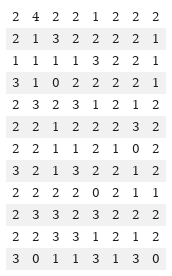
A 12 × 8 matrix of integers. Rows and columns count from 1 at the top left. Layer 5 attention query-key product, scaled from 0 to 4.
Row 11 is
2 2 3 3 1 2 1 2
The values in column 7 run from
0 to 3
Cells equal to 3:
16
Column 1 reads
2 2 1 3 2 2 2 3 2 2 2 3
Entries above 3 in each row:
1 0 0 0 0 0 0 0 0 0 0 0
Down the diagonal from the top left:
2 1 1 2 1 2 0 2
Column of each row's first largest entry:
2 3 5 1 2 7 1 1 1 2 3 1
